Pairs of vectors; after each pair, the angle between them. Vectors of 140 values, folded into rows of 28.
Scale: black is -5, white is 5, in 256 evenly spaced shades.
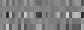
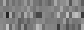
nearly parallel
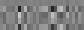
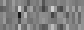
nearly opposite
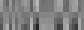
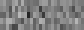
orthogonal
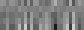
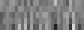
nearly parallel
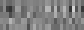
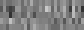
nearly parallel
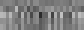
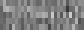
partly opposed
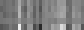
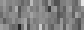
partly opposed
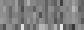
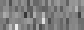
orthogonal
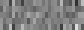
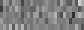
partly aligned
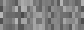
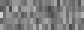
partly aligned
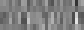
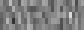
partly aligned
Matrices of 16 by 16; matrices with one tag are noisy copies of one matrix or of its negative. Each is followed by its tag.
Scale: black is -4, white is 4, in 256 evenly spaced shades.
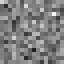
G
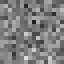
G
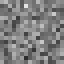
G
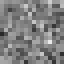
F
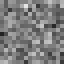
F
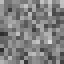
F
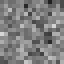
F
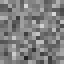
G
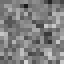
F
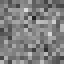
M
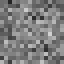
M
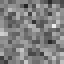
F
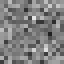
M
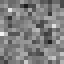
F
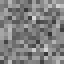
M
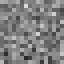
G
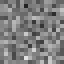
G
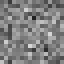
M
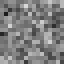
F
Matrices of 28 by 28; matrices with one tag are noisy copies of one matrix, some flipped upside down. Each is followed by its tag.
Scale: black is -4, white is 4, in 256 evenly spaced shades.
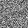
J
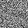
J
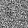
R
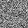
J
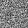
R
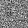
R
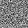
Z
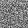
Z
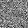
J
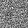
R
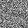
J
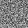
Z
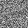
J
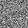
J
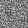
R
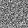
Z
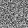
Z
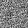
R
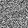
J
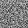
Z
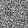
R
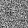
R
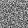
Z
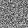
Z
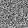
Z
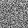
Z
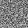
Z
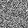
J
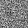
R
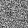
R
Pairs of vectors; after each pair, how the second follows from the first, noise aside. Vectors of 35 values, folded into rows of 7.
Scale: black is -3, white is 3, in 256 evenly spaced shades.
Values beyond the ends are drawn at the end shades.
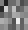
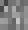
shrunk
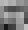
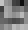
reversed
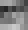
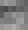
shrunk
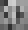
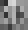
copied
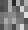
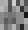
negated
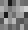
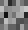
copied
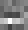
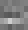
shrunk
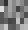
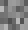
shrunk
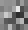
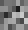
negated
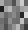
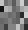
copied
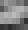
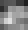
reversed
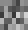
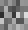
copied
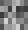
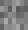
shrunk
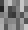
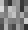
negated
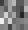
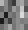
negated
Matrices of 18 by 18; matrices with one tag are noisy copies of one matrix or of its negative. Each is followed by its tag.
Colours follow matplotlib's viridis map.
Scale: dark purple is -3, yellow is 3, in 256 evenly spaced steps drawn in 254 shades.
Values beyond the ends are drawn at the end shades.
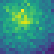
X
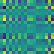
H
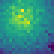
X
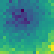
X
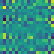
H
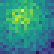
X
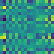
H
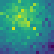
X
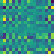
H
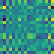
H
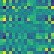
H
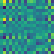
H
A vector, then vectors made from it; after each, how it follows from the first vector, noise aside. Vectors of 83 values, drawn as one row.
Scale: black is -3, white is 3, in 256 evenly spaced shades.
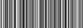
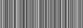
shrunk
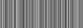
shrunk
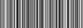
reversed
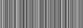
shrunk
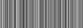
shrunk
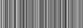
shrunk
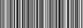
reversed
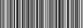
reversed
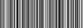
reversed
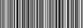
reversed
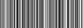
reversed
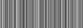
shrunk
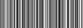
reversed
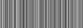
shrunk
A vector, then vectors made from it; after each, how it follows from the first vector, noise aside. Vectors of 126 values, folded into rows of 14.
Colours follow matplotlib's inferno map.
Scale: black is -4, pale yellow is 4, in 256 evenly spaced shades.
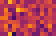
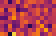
negated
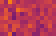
shrunk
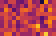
reversed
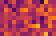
reversed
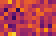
sign-scrambled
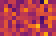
reversed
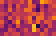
wrapped around
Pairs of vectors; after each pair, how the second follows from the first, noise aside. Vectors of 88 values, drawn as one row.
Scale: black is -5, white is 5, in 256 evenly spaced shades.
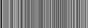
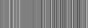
partly zeroed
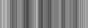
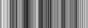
scaled up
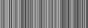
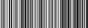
scaled up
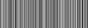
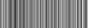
sign-scrambled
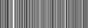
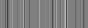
partly zeroed
